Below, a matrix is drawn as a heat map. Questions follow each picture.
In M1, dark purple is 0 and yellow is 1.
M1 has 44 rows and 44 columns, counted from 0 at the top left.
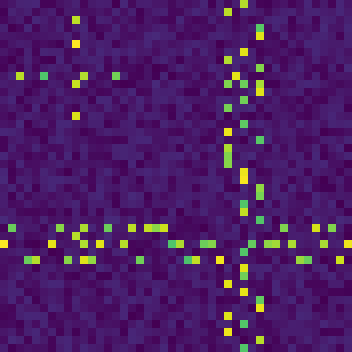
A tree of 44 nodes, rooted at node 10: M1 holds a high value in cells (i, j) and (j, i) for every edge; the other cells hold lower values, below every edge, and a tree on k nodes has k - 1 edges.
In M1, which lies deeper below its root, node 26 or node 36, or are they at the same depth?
the same depth
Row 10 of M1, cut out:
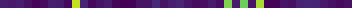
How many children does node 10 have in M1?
4
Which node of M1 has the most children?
30
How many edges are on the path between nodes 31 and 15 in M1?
2
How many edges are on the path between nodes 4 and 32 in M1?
1
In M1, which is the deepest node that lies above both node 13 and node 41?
28
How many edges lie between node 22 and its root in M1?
2
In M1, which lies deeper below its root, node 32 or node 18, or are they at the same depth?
node 18
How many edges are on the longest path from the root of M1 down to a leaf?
2
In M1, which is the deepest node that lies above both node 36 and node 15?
30
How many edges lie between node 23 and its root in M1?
2
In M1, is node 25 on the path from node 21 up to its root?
no
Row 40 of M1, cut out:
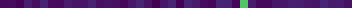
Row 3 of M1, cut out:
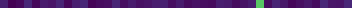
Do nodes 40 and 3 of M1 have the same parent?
no
